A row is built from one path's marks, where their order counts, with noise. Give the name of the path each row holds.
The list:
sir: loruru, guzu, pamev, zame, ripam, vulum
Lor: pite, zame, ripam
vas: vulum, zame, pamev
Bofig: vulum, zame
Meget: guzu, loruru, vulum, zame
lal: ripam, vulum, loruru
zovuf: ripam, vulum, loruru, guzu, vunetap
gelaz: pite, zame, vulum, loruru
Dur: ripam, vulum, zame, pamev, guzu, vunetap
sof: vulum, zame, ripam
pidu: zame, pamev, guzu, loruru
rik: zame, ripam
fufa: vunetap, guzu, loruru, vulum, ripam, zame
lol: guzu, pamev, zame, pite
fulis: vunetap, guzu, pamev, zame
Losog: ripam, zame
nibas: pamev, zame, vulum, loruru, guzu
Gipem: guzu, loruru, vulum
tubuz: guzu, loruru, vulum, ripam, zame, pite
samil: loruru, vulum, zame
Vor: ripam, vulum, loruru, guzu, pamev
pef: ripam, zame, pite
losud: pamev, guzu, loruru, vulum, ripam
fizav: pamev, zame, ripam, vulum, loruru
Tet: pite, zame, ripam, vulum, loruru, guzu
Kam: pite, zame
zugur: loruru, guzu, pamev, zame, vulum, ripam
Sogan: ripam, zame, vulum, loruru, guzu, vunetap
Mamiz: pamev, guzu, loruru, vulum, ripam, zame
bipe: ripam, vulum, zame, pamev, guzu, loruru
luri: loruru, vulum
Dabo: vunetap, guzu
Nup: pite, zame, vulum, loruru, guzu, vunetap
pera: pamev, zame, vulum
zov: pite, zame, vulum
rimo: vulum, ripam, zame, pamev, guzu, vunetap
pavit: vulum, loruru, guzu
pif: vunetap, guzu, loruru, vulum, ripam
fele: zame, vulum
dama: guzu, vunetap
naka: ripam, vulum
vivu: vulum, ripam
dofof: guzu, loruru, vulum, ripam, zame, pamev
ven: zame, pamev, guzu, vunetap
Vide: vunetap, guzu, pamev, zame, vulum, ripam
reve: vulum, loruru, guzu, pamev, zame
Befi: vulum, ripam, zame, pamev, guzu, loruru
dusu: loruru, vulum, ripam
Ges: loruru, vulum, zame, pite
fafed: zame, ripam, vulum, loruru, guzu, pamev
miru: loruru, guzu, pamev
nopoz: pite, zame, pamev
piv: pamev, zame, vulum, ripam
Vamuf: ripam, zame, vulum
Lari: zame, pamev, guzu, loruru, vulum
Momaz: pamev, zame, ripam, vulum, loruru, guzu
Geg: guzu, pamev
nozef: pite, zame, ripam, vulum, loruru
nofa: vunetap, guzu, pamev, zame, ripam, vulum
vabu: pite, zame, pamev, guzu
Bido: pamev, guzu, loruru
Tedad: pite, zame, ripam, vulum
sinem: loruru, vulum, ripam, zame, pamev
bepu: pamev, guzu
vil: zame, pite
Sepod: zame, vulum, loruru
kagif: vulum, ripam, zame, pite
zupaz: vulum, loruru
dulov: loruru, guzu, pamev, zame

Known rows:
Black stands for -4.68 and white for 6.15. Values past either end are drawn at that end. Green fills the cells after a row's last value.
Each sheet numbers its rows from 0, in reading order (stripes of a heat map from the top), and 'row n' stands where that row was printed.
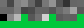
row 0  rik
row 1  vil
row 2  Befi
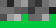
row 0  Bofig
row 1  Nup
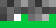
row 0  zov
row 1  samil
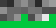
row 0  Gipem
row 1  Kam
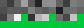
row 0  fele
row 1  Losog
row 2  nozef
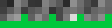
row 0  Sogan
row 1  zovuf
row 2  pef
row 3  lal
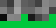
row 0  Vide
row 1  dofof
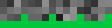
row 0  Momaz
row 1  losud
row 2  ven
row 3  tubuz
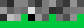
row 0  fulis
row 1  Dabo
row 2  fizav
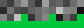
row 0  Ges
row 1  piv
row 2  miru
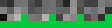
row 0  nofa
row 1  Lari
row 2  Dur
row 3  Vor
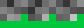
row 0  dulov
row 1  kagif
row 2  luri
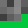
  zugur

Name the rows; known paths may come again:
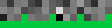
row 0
vivu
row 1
bipe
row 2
Dabo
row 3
lol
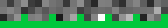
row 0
vas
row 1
Mamiz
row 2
sof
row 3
Vamuf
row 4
naka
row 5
rimo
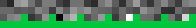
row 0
Meget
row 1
sinem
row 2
nofa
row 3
Gipem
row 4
zov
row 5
pavit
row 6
gelaz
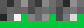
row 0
Tedad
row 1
lal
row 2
pef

